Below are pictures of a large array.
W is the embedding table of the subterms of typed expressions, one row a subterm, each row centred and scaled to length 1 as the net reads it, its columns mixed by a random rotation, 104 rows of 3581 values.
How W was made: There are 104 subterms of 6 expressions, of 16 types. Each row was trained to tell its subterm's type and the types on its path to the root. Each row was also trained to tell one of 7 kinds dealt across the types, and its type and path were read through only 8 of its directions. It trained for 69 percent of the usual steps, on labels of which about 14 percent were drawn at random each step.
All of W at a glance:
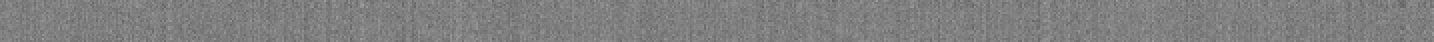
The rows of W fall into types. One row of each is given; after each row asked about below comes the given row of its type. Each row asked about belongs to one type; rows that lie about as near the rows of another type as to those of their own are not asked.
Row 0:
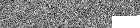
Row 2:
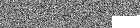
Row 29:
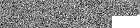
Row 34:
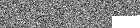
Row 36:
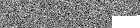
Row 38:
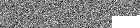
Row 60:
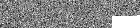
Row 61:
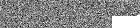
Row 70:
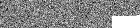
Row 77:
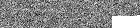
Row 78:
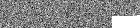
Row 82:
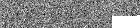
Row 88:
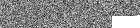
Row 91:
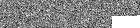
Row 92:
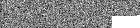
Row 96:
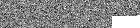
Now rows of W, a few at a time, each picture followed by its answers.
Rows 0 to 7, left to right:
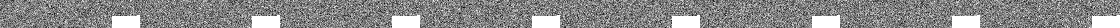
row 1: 0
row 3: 36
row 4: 82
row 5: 61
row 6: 60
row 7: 0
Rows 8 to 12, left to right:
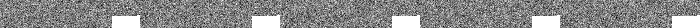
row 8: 82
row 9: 96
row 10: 82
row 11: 34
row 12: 82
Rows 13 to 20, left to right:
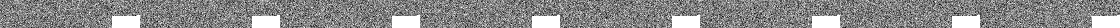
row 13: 0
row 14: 82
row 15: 61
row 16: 0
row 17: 61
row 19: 96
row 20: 91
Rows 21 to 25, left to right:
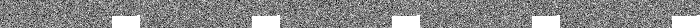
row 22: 36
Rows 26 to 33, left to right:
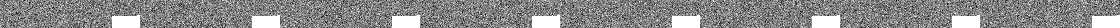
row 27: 29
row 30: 38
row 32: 2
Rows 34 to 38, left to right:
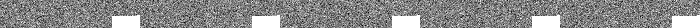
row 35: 34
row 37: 34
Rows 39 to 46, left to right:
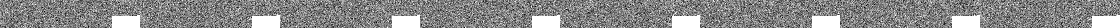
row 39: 82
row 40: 88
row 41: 29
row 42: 60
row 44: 36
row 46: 88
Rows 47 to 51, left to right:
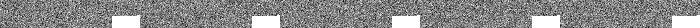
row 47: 60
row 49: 34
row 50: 91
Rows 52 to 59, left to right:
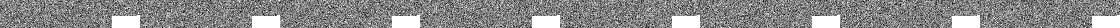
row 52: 36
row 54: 0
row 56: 60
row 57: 34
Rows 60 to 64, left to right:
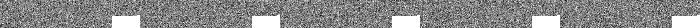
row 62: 92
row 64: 92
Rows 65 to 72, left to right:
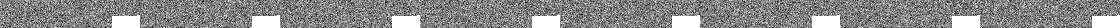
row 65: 88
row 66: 34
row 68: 0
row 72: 96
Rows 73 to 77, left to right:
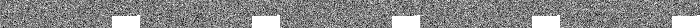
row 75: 60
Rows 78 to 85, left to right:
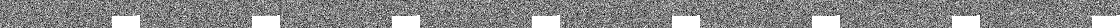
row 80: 92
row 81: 77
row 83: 77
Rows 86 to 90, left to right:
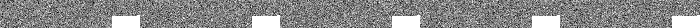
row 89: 38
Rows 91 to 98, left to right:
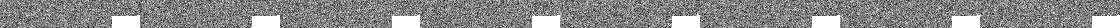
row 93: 60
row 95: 88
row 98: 96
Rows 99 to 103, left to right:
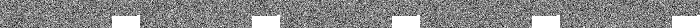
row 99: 38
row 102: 38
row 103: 61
